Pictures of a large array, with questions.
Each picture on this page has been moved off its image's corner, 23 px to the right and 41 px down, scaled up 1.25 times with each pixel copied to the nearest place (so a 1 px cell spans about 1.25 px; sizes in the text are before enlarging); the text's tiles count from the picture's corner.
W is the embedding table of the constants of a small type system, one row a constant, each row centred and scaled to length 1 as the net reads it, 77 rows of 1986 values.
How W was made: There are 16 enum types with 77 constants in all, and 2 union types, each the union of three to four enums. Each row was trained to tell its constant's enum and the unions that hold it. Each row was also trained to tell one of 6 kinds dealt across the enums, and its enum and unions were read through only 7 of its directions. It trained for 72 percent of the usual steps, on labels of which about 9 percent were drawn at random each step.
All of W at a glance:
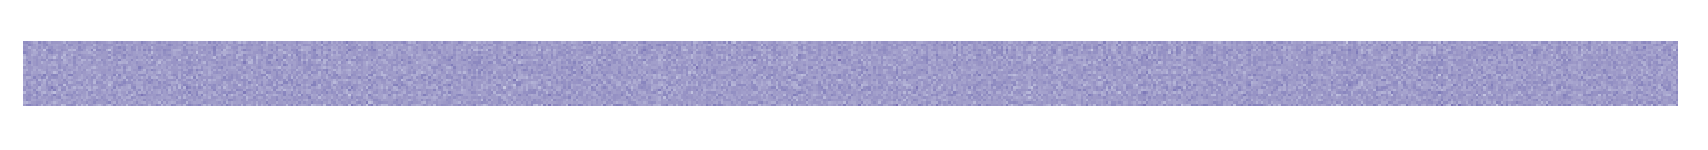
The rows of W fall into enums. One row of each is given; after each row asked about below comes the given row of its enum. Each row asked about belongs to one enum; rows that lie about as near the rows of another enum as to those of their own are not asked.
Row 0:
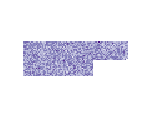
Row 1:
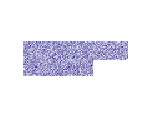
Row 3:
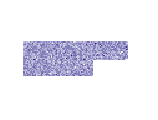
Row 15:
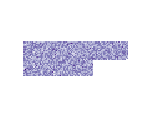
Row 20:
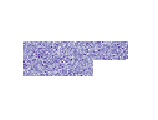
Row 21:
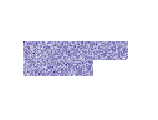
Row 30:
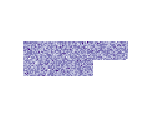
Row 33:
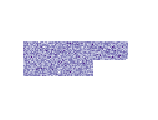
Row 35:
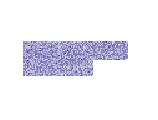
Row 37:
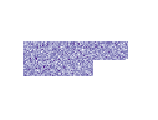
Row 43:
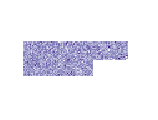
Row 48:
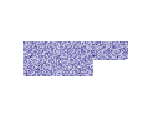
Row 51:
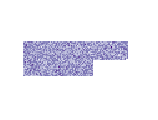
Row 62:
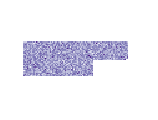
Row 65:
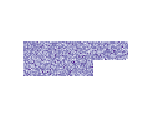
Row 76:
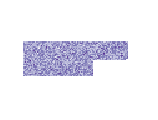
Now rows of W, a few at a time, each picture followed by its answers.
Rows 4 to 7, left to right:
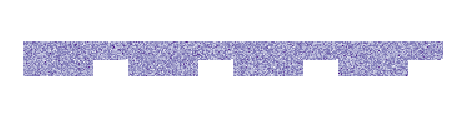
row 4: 30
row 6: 1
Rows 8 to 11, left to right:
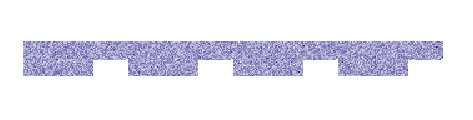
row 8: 37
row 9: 15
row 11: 15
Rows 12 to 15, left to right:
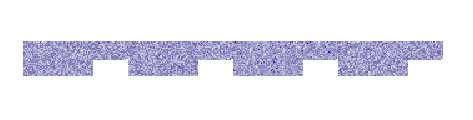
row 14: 30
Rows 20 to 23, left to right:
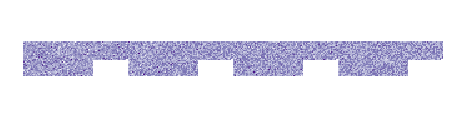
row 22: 0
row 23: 1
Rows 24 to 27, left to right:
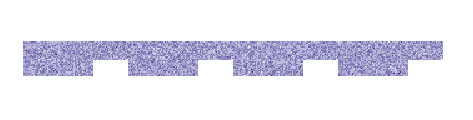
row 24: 35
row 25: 43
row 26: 76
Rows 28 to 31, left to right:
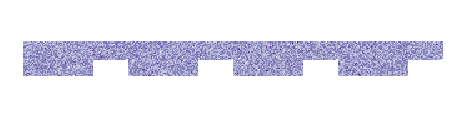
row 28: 35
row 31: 1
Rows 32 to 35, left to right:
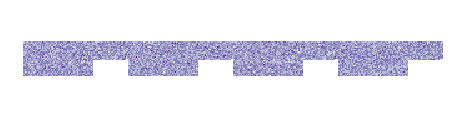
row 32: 3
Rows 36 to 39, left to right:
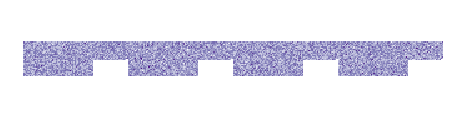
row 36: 35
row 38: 3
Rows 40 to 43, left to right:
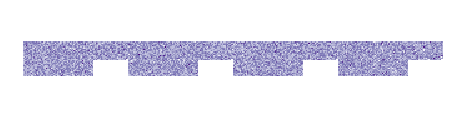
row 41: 51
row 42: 21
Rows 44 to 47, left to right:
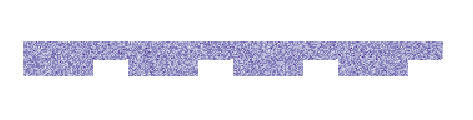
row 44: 0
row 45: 3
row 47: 33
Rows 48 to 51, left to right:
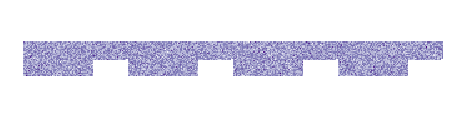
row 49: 51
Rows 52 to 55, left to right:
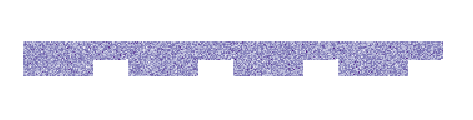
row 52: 62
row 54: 30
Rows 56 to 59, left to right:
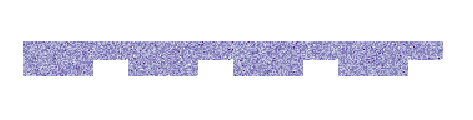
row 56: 1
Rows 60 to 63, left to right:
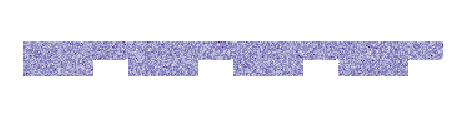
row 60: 35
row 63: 65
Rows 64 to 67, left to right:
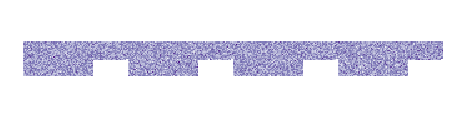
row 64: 51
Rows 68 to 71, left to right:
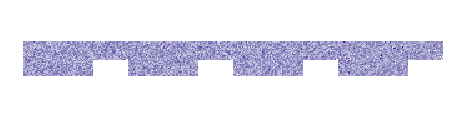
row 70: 0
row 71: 51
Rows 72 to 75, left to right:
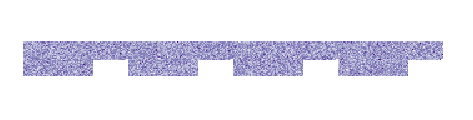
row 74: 0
